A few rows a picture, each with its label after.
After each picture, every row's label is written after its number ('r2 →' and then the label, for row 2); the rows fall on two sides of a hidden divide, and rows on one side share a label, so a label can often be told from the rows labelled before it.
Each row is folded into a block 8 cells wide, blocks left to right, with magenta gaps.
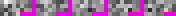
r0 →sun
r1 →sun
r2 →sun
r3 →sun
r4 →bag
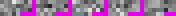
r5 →sun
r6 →sun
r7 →sun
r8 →sun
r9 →sun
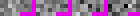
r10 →sun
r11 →sun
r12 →sun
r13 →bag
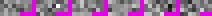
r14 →sun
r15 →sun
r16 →sun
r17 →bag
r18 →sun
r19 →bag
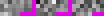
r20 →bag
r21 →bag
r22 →sun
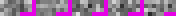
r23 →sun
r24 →bag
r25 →sun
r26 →sun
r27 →sun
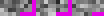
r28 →sun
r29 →sun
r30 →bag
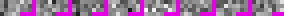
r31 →sun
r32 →sun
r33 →bag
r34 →sun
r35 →sun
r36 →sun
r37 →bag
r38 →sun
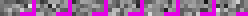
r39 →bag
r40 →bag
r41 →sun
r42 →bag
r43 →sun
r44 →sun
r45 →sun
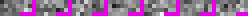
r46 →bag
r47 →sun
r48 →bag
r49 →sun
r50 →sun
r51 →bag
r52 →sun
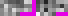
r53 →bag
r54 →bag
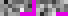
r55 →bag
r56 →sun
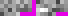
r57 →sun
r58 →sun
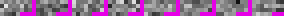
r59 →bag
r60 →sun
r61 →sun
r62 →bag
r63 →bag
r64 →bag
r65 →sun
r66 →sun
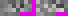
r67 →bag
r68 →bag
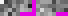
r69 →bag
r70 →sun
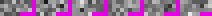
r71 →bag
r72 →bag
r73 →sun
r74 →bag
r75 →sun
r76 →sun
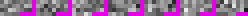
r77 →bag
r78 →sun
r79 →sun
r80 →bag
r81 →bag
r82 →bag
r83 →bag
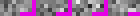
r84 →bag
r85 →bag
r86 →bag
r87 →bag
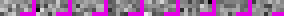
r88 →sun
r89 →bag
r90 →sun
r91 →bag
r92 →bag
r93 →bag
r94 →bag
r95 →bag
